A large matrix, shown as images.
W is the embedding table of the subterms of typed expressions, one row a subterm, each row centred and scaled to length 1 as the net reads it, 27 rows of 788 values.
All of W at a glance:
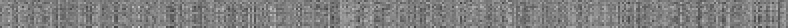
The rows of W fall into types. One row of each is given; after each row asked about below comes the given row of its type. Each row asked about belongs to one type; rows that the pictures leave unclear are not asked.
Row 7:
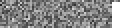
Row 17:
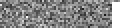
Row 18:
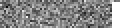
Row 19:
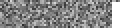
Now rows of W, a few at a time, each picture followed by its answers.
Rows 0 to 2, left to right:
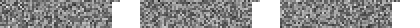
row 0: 7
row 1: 17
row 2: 18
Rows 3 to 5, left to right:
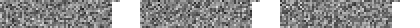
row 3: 17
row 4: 19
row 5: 7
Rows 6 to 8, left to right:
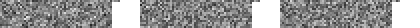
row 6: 7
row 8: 19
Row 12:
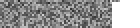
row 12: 17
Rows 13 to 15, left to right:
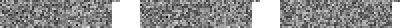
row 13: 7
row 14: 19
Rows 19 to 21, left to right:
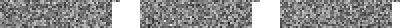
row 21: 18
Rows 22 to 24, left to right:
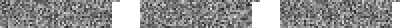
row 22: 7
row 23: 19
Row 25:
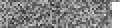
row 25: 19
